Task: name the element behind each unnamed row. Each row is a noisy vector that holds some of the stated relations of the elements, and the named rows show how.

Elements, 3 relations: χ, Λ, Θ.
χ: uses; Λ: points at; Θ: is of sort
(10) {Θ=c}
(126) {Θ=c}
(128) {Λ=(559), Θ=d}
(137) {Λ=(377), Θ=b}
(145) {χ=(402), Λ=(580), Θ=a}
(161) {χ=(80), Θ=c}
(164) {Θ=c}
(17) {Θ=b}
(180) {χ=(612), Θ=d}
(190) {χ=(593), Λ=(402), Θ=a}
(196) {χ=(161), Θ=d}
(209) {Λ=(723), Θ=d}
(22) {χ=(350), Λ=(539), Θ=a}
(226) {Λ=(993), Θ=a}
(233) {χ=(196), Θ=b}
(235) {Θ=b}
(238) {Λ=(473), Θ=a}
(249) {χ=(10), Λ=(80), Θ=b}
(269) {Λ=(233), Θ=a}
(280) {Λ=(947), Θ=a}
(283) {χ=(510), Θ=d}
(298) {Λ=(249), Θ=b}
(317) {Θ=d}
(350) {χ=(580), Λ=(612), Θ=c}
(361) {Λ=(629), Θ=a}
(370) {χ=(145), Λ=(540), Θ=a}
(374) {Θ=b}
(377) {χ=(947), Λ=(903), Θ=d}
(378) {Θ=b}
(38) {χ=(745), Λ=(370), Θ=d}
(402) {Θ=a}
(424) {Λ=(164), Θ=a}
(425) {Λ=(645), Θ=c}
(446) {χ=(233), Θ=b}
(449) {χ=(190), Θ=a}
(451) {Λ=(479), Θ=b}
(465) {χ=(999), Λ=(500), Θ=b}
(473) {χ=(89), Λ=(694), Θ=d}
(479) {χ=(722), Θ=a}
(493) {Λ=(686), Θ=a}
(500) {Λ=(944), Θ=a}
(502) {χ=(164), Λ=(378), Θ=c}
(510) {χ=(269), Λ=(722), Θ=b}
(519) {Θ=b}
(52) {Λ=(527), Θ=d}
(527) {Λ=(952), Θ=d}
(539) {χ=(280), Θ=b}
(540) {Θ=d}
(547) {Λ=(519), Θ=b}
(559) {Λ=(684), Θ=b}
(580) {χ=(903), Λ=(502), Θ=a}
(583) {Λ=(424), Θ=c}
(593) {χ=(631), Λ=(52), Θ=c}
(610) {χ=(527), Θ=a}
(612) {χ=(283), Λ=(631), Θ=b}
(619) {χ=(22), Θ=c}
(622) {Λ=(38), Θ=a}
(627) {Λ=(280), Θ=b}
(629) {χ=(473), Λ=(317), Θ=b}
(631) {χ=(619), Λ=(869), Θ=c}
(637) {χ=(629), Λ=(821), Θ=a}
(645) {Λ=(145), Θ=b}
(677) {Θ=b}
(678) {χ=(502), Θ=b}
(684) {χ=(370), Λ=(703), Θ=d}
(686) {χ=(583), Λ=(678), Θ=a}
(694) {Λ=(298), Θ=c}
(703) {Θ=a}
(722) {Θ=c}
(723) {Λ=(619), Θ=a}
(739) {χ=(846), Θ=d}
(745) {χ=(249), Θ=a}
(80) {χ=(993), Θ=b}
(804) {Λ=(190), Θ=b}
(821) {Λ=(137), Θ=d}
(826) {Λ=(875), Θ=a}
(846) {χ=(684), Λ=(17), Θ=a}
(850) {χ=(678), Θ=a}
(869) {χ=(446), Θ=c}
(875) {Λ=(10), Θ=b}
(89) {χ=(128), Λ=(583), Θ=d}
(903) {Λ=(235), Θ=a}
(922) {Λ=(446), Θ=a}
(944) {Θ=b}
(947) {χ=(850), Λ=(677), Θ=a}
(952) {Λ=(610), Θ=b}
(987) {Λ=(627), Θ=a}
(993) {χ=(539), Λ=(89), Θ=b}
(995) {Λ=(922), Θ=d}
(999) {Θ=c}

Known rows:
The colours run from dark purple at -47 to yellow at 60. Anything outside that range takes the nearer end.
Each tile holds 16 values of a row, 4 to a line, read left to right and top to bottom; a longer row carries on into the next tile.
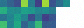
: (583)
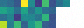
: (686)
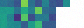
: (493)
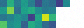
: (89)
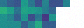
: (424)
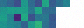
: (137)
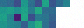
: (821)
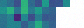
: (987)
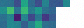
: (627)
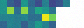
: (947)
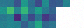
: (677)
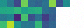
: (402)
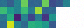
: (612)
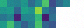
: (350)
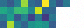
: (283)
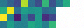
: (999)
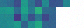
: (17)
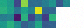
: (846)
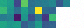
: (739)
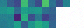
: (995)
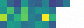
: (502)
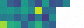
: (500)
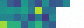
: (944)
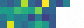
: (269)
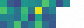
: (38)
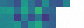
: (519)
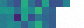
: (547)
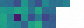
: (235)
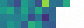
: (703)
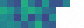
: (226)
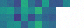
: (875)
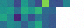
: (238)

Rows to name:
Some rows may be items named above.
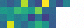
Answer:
(269)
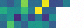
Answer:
(180)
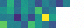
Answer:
(637)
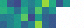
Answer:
(745)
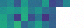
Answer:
(378)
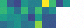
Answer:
(249)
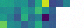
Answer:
(580)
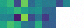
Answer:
(145)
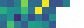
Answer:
(180)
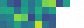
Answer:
(10)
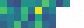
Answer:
(38)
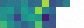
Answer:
(903)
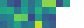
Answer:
(10)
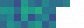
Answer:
(317)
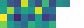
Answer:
(465)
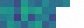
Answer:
(317)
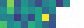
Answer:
(473)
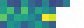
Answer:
(850)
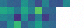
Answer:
(540)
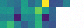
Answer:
(22)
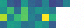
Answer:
(502)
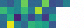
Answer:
(612)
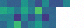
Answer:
(540)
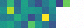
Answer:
(128)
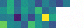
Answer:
(637)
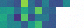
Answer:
(493)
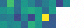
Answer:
(629)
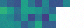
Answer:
(424)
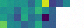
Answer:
(580)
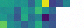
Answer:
(580)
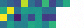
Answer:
(999)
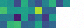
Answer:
(370)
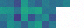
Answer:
(317)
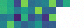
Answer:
(684)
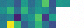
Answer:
(631)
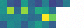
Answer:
(947)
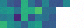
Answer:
(804)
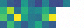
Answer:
(164)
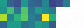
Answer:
(502)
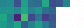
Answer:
(645)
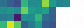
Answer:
(190)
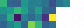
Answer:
(869)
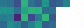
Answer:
(361)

